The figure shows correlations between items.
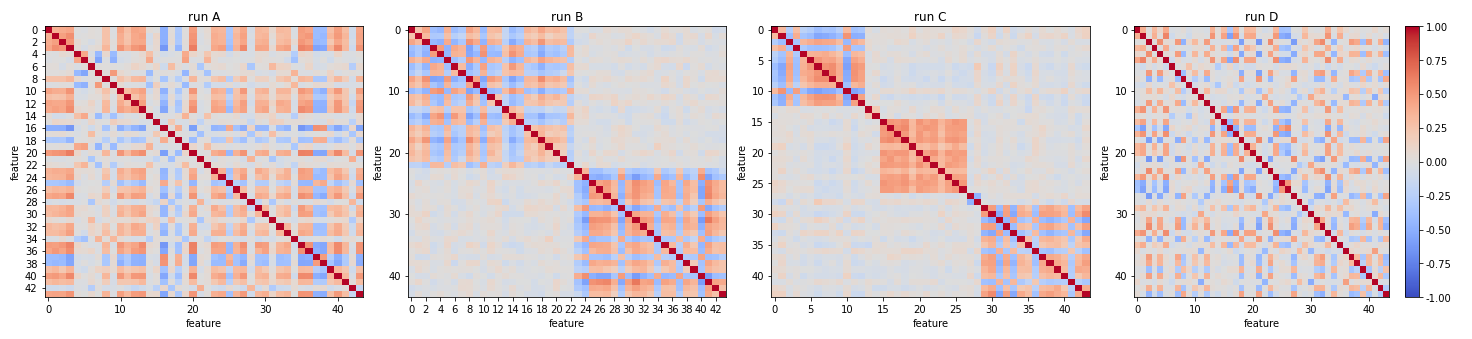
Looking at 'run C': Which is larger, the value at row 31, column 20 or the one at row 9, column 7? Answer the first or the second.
the second
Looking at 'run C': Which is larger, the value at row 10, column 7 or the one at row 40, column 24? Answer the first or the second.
the second
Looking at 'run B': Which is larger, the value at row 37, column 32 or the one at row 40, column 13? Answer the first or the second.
the second
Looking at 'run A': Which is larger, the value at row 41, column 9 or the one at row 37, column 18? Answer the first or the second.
the second
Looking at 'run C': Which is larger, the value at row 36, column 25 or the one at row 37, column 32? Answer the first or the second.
the second
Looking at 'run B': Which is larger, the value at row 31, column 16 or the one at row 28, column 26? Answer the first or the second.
the second
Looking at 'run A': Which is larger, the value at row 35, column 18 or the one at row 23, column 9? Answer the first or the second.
the second
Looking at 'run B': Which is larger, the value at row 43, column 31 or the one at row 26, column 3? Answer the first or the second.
the first
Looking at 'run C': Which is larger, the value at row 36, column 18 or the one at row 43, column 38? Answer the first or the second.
the second
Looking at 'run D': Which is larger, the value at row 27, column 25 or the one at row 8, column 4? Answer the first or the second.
the first
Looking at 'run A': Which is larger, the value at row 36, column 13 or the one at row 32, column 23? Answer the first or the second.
the first
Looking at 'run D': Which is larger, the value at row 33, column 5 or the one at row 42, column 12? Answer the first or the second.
the first
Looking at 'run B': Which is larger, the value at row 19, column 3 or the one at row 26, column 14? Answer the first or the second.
the second
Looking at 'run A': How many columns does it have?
44
